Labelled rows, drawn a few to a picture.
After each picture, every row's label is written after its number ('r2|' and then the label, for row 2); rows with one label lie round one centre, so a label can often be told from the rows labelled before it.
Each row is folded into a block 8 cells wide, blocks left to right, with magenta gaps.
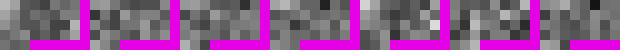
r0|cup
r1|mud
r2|mud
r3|mud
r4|cup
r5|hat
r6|mud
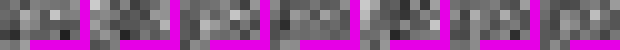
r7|hat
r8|cup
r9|hat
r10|hat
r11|cup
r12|hat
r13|hat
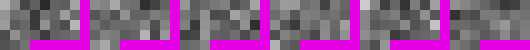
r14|cup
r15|mud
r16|hat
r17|mud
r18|cup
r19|mud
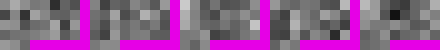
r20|mud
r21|hat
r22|cup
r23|hat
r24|cup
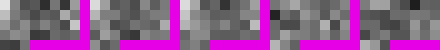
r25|cup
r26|cup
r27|cup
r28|mud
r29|mud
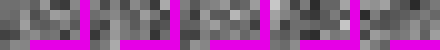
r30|hat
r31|hat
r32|hat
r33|cup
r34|mud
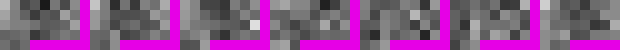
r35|cup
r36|cup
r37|cup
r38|mud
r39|hat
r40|hat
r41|cup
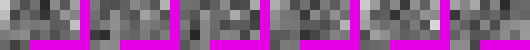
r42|cup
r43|hat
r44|hat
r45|cup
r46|cup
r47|mud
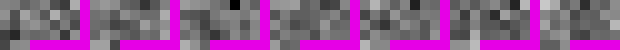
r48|hat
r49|mud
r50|mud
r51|mud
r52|mud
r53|hat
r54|cup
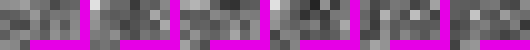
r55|mud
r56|cup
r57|mud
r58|cup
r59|hat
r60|hat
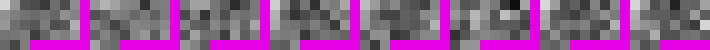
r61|cup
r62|mud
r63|mud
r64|cup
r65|cup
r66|hat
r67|cup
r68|cup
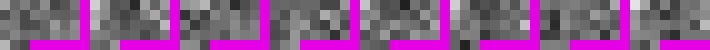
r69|mud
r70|cup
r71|mud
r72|hat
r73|cup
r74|cup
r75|hat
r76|cup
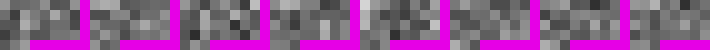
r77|hat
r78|mud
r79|hat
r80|mud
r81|cup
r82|mud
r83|mud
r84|mud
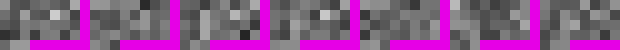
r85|hat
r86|mud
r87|hat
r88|hat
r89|mud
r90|cup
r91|hat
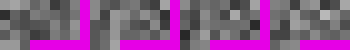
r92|mud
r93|hat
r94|hat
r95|hat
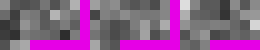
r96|hat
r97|mud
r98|cup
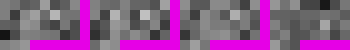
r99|hat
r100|hat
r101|hat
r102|mud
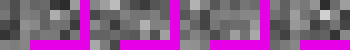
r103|hat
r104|mud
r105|mud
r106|hat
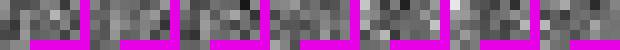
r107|hat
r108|hat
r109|hat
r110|mud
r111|cup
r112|cup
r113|mud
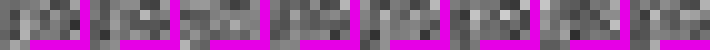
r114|hat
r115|hat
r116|mud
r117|hat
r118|hat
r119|hat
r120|cup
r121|hat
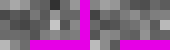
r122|mud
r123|mud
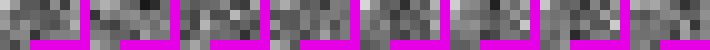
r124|cup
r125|mud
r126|hat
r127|mud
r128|cup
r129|cup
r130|cup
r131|mud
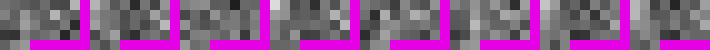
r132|hat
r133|cup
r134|mud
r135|cup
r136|hat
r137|hat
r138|cup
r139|cup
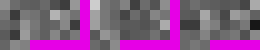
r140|hat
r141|cup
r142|hat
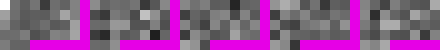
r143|cup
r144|hat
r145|mud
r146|mud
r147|hat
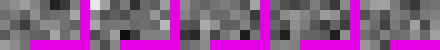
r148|mud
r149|cup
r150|hat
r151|hat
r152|mud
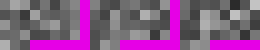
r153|mud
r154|hat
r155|hat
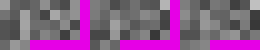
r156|hat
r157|hat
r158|hat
